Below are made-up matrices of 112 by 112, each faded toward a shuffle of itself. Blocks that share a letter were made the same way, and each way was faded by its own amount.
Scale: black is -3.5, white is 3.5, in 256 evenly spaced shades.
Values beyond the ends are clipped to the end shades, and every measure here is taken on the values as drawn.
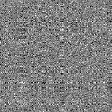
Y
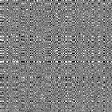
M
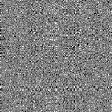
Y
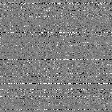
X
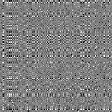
M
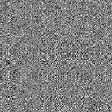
Y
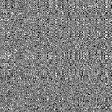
Y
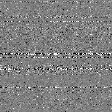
X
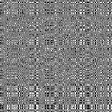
M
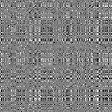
M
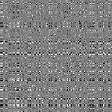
M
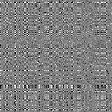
M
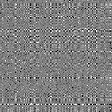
M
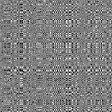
M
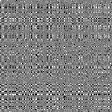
M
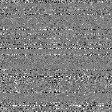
X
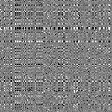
M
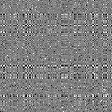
M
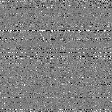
X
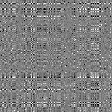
M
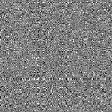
Y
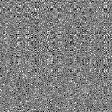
Y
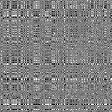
M
